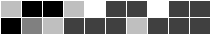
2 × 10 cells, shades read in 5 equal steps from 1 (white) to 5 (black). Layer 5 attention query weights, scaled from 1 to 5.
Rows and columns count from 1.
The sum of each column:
7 8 7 6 5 8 6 5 8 8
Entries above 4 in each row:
2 1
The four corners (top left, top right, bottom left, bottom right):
2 4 5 4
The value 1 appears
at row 1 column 5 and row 1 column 8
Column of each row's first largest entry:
2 1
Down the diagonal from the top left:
2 3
